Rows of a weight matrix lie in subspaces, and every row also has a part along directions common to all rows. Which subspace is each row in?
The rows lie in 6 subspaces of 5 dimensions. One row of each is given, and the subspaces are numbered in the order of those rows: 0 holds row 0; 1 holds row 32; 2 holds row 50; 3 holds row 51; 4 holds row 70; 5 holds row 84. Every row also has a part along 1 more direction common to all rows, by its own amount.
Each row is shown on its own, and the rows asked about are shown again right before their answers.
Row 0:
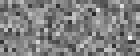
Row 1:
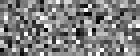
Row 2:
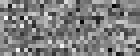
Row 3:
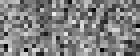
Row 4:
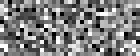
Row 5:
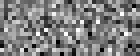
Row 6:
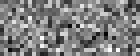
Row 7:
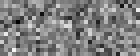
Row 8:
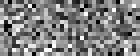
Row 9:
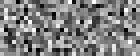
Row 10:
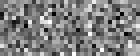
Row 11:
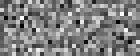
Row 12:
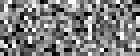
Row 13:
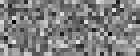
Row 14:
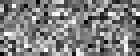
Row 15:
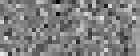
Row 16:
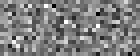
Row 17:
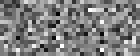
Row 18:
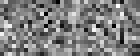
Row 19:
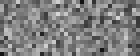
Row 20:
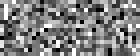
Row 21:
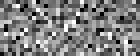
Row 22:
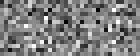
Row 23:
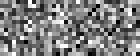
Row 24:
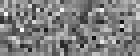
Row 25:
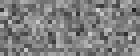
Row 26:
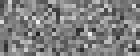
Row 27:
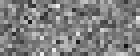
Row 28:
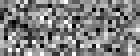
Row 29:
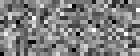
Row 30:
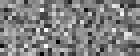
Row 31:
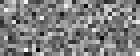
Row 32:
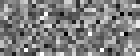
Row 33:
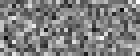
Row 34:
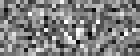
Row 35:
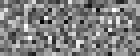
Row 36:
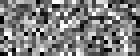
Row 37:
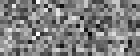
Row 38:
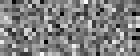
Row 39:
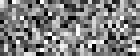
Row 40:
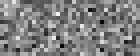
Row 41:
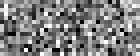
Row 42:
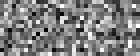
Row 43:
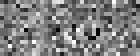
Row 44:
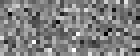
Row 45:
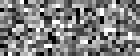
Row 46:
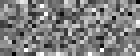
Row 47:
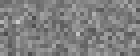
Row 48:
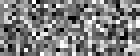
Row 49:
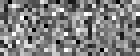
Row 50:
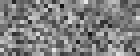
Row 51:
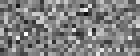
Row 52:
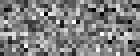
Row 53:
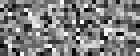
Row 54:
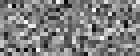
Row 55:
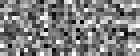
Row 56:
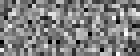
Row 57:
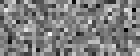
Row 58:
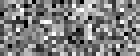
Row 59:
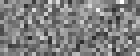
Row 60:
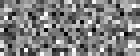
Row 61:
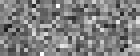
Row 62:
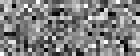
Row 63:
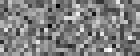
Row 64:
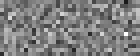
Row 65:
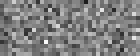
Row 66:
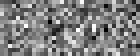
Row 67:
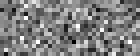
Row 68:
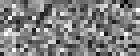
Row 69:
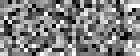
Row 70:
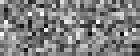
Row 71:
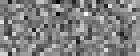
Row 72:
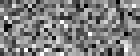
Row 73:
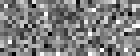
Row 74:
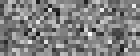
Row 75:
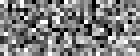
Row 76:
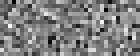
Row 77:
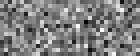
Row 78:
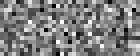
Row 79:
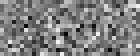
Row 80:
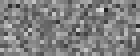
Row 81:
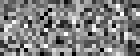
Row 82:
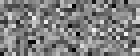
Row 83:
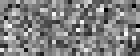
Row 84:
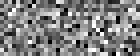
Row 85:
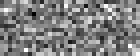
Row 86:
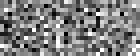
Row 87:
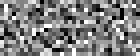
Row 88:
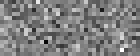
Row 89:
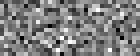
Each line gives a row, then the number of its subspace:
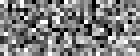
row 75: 1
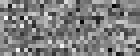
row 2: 1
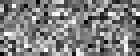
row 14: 3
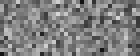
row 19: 3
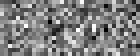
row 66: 4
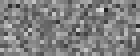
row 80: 5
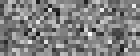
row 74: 2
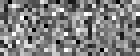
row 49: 3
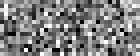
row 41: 5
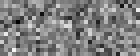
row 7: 0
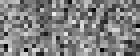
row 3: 5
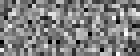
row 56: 5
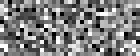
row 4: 2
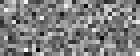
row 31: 1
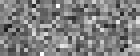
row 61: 2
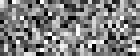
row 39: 2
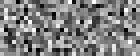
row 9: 1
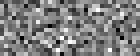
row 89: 5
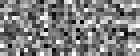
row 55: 0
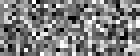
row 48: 2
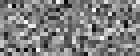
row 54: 1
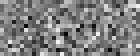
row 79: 4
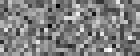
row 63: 0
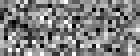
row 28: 4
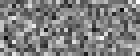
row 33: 1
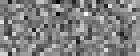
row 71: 3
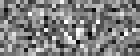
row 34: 4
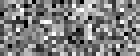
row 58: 4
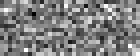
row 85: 1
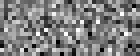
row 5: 4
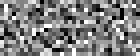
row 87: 5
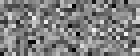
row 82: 0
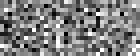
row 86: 2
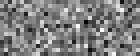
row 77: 5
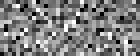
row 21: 3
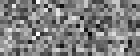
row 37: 2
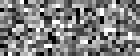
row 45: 0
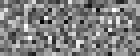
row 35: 4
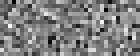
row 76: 5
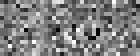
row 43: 4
